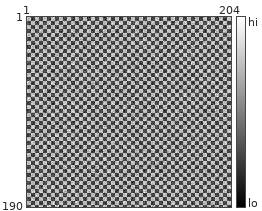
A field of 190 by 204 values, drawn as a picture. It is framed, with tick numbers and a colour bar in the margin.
Overall the values sit about 50% of the way up the scale. No overall slope runs across the table. The field is checkered. The histogram has two humps.
